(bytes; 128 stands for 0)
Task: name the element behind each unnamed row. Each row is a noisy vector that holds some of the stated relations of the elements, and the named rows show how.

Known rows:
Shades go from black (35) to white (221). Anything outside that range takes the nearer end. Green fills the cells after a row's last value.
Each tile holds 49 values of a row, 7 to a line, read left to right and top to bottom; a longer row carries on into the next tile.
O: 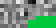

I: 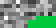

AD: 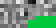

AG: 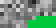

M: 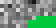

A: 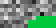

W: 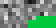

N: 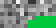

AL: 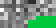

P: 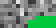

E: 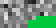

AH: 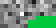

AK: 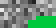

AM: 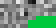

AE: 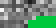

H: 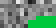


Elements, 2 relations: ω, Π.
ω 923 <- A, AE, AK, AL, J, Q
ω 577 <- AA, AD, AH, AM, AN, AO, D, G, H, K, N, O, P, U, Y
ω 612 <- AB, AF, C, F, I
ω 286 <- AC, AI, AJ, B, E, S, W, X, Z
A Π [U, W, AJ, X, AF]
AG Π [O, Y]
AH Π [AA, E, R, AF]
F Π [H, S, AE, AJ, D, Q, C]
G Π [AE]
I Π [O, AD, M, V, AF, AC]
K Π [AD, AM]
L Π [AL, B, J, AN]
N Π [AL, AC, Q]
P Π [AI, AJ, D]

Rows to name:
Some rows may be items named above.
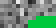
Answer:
G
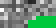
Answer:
Q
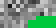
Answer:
L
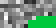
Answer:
AF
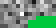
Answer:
AH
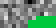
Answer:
AJ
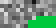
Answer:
R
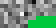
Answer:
AA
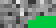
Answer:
P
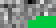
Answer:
AC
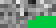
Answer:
K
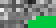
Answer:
AE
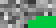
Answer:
AB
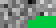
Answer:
Z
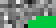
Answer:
C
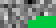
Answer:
AJ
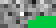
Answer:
AH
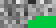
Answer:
AN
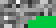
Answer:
F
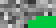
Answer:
AB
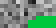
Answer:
AO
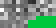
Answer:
J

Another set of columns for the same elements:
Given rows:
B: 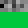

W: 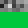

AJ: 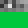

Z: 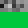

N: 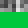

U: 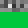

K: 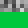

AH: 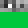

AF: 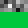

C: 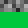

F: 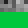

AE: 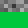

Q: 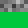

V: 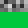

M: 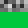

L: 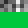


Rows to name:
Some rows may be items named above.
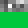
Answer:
A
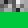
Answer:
I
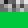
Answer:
AG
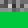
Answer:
AO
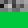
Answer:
Z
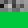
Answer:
Z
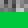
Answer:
G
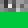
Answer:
P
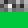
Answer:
R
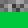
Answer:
AK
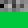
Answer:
B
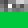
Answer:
A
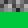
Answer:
AB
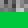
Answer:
G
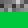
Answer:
AL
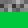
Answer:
J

